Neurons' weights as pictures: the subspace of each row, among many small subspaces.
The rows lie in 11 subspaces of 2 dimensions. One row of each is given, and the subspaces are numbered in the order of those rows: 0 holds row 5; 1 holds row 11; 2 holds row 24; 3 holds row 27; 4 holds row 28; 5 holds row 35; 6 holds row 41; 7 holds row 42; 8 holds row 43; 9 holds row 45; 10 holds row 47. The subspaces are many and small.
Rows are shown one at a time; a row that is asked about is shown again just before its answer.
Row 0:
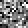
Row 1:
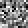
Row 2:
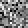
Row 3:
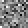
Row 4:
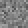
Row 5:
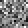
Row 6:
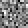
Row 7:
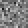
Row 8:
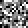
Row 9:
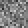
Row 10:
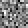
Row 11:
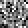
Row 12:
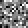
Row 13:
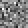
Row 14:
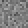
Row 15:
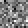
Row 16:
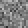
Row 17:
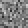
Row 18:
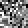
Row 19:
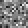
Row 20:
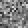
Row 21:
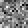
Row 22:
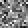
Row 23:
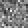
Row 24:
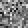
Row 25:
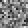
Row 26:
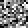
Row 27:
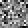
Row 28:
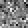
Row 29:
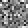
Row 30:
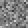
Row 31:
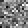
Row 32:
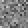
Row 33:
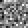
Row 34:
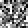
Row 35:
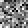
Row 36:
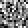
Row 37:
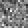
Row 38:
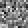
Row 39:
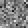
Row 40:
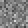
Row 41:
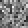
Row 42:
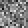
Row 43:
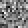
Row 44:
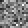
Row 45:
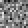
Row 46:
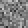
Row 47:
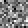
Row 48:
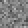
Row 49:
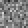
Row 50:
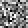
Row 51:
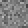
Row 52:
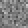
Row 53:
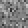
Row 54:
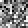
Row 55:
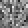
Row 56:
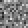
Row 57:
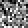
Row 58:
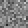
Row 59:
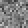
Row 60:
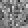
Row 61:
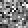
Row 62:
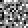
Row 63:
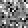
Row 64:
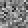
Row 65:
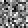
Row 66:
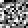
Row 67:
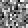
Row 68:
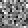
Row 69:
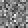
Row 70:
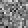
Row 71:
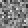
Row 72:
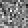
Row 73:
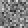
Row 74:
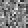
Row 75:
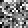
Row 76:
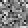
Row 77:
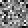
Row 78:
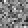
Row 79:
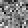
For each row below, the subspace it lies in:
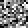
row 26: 2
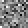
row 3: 5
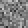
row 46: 7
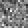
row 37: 4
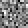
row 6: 0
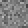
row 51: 3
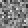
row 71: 10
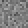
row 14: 3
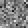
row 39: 1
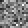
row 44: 9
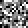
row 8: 7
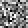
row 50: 1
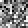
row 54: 6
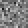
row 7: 8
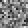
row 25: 10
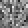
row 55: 6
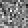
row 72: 1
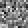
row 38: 8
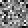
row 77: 3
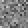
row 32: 5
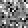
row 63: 4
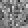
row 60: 6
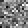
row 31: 5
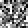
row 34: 6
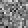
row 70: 7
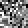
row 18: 2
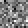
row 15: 10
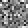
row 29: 3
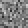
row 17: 1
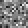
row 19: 7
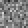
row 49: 9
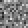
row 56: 9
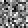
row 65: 10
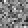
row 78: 10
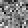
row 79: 5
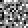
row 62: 9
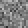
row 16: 7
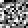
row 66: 9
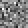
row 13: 8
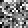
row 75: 5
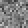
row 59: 5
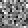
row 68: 0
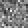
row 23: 4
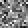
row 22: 3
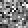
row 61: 2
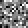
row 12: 7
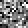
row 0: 2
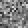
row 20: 2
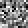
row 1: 8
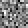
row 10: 0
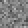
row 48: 10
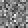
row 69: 0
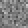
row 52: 0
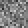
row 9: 7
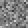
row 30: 1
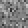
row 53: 4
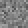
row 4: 8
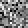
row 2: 2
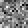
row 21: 5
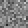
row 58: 4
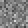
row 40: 0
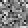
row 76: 3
